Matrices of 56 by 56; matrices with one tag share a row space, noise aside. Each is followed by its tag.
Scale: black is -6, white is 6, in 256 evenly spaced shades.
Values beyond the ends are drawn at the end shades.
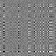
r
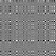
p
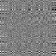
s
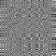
s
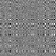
p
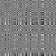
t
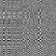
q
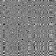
r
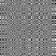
s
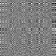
s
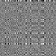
t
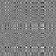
t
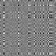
r
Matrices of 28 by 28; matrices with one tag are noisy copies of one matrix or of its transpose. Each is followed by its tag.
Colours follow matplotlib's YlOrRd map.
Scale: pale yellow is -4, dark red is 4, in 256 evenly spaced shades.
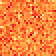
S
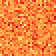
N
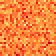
N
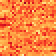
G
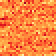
G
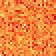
N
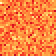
S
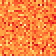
N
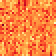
G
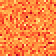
N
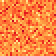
S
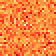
N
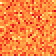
S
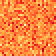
N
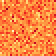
S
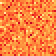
S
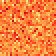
S
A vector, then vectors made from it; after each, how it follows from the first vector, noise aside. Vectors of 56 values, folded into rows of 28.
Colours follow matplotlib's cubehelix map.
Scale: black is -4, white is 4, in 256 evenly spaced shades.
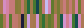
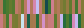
negated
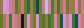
copied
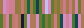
copied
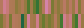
shrunk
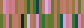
copied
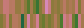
shrunk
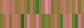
shrunk
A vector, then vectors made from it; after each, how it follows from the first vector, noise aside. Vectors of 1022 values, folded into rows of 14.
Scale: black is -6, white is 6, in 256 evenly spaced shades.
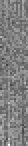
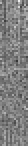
reversed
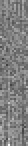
copied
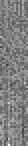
copied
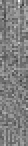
reversed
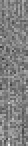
copied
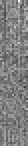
reversed
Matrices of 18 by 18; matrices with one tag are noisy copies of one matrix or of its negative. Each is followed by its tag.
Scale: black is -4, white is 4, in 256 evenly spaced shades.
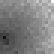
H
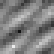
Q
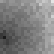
H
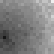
H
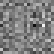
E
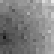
H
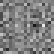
E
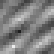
Q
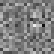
E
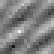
Q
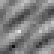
Q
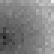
H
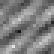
Q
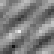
Q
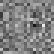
E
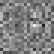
E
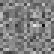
E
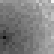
H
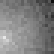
H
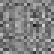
E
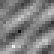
Q
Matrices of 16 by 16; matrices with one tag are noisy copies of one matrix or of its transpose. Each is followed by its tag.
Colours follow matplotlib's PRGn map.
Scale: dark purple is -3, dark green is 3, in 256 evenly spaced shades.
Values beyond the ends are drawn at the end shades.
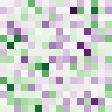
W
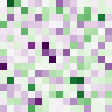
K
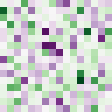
K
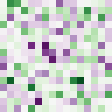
K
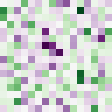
K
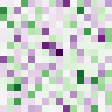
K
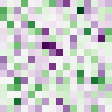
K
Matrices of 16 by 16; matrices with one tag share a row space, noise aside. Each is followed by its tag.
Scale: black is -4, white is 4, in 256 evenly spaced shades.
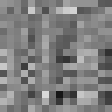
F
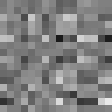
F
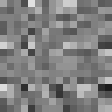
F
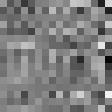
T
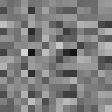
F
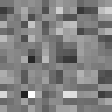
F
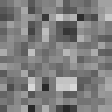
F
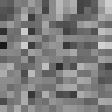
F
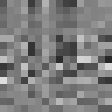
F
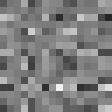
F
